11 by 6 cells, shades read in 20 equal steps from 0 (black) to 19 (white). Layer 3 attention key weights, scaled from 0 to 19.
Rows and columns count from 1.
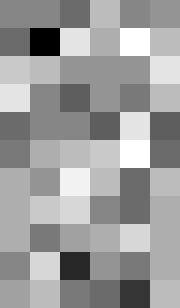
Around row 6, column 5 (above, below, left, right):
17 8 15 8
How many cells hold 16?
3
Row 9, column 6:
13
